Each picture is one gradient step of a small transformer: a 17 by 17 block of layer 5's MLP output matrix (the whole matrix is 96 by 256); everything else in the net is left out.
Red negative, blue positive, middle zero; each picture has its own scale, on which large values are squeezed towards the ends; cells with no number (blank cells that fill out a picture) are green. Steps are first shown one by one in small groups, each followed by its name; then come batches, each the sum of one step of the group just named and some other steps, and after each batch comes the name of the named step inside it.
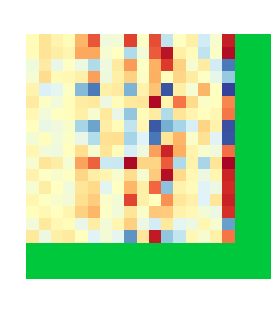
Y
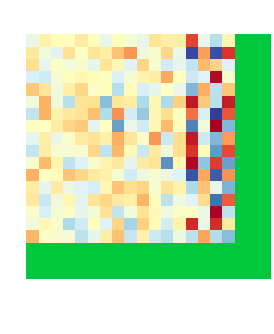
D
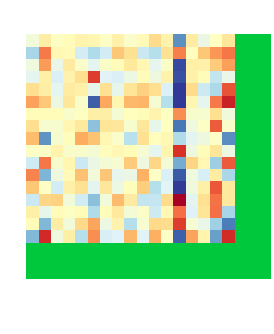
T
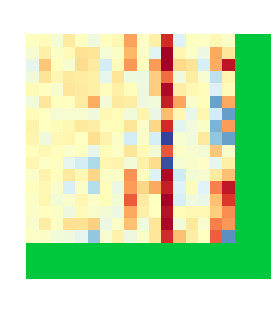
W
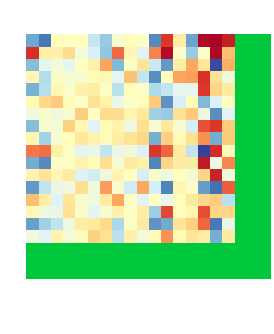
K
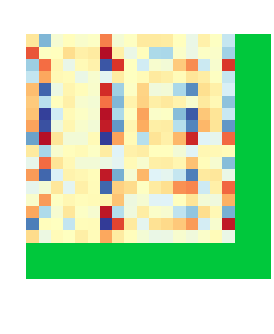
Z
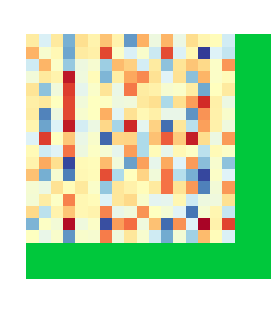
Z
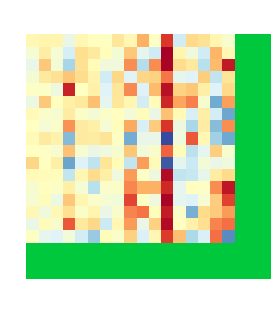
W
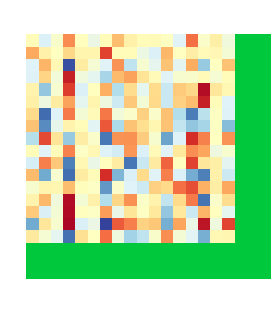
Z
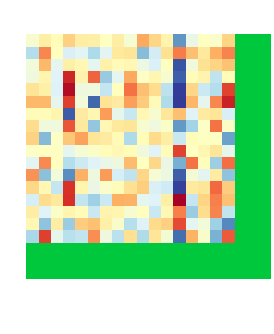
T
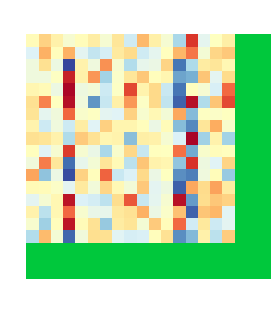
T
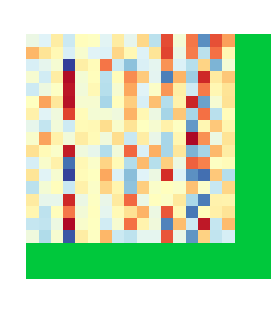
K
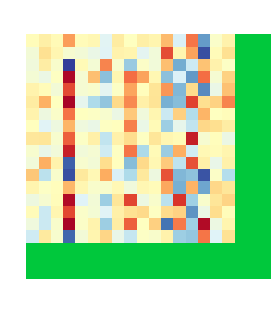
T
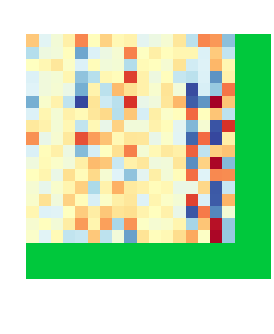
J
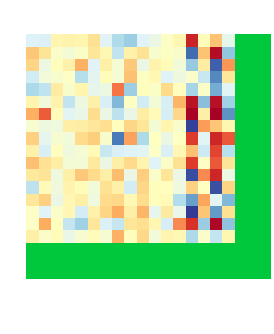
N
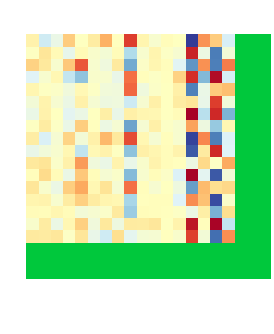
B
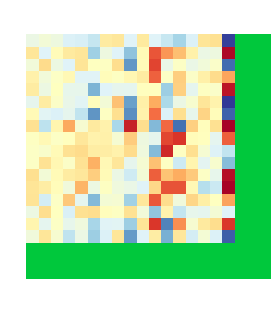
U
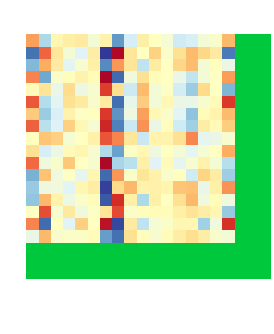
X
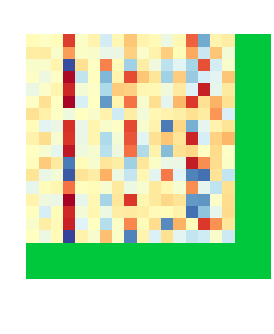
N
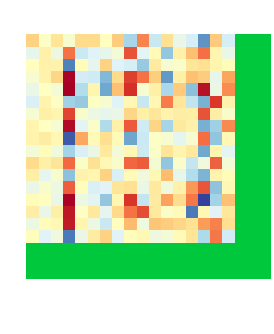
J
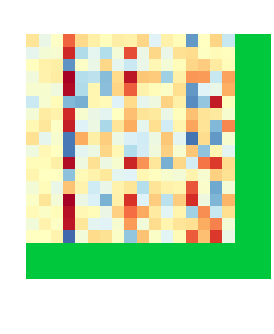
J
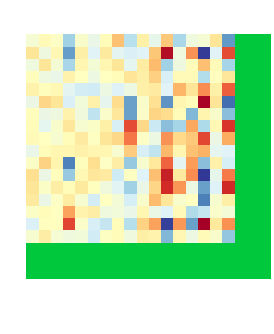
U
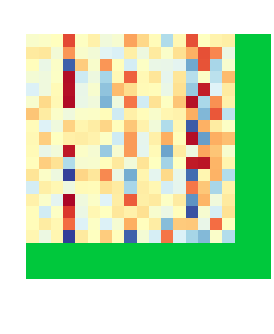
N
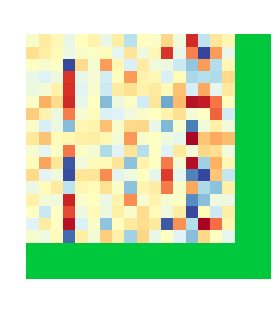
N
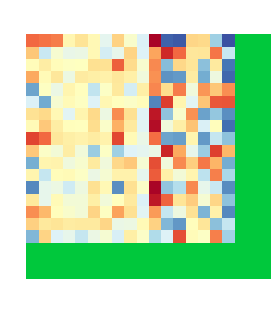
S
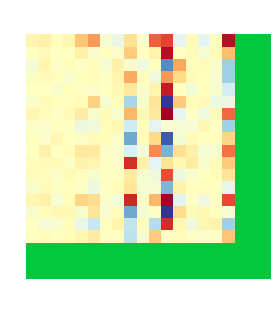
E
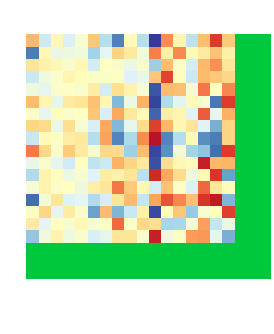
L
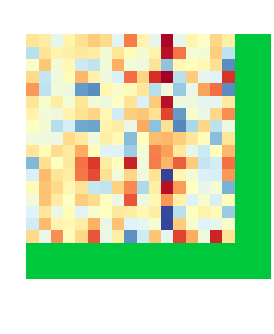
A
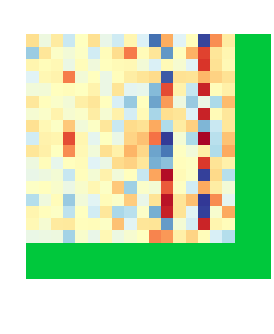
L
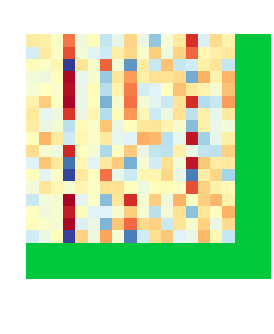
L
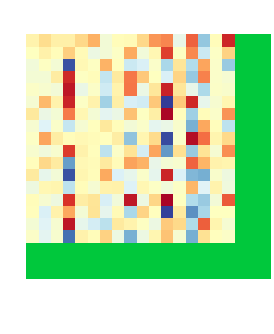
E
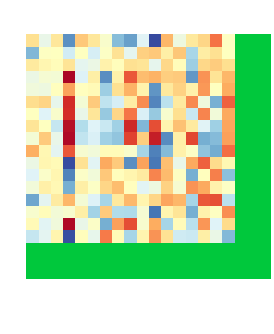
L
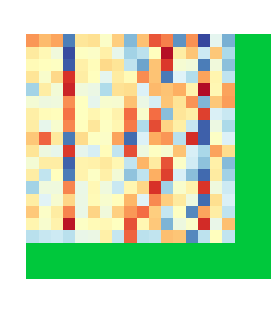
S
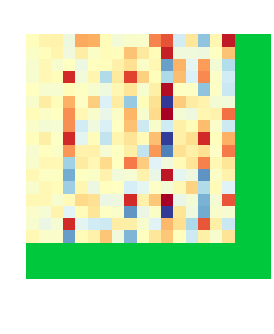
E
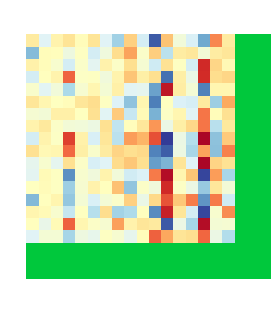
L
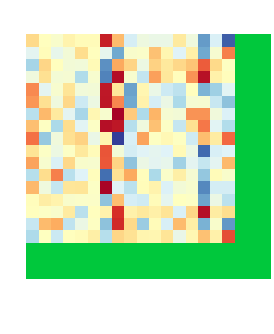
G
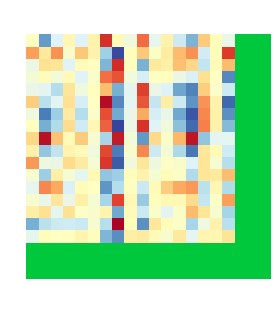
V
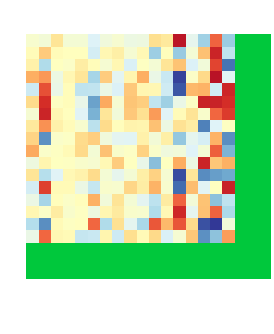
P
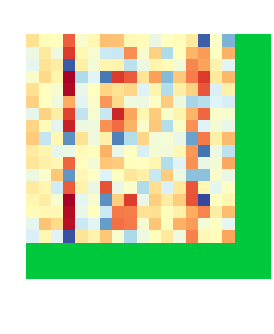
G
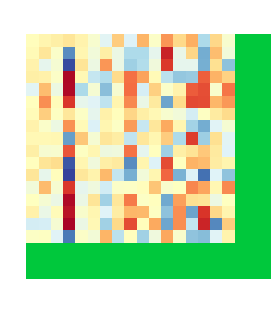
P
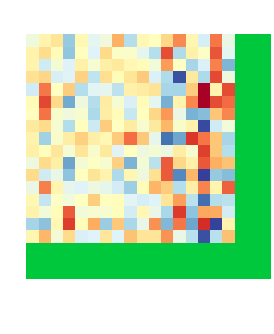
P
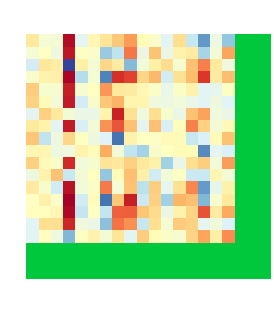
G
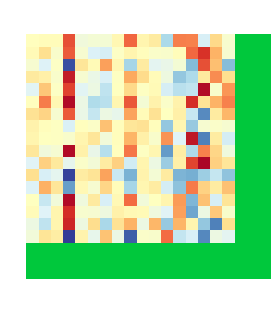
P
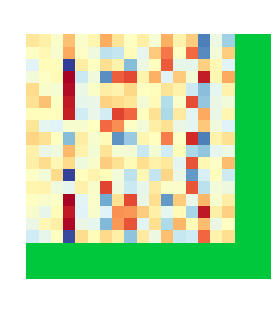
G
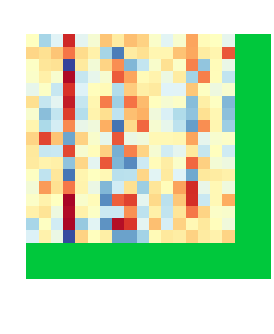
V
